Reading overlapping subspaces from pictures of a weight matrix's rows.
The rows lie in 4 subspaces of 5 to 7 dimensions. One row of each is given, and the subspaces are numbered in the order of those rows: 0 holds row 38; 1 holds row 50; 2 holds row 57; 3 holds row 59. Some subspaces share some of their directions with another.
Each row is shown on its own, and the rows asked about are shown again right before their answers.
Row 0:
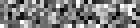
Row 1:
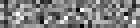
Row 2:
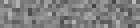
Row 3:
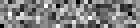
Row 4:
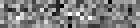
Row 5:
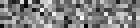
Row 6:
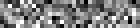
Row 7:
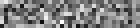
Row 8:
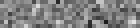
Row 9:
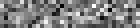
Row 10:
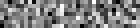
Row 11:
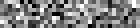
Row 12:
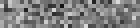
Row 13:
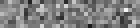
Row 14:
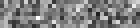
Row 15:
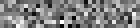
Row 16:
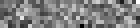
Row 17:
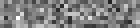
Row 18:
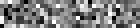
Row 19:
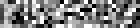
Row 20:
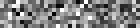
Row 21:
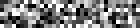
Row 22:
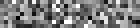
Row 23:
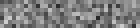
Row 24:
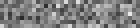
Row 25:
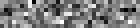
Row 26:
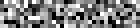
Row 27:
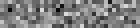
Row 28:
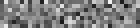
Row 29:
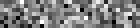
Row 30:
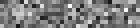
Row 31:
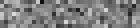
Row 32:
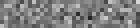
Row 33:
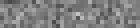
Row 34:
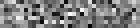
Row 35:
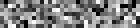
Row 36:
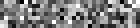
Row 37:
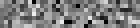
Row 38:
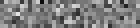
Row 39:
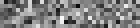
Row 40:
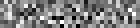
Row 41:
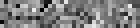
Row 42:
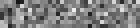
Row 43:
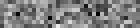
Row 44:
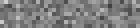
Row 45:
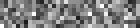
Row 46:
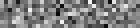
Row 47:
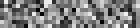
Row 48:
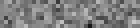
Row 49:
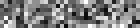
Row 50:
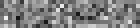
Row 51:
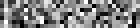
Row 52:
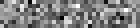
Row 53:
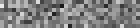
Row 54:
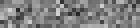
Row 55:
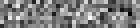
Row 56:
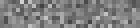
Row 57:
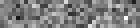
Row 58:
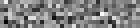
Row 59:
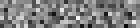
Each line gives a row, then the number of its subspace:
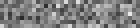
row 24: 3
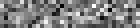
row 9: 1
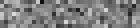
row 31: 0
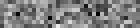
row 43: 3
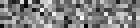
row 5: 3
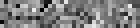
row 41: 3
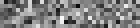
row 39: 0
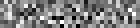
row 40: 2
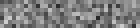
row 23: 2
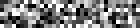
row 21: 2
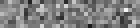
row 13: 1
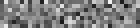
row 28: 0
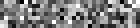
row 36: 0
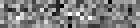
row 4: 3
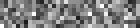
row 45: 3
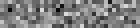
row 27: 3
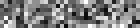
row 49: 1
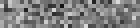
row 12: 3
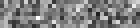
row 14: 0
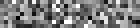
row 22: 1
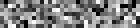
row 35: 3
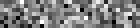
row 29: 1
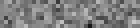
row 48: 1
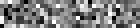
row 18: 2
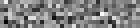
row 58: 2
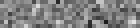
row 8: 1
